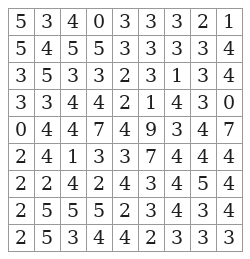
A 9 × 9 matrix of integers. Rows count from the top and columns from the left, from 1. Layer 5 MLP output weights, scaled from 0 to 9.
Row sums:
24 35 27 24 42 32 30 33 29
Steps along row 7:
same up down up down up up down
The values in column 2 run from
2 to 5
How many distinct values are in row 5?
5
